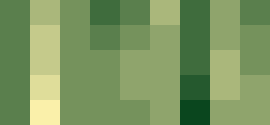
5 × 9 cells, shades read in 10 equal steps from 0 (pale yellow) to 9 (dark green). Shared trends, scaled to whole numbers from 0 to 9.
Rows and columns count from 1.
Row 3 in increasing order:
2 3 4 4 5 5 5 6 7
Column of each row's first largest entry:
4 7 7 7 7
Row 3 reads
6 2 5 5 4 4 7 3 5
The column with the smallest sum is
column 2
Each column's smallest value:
6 0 5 5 4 3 7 3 4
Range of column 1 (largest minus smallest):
0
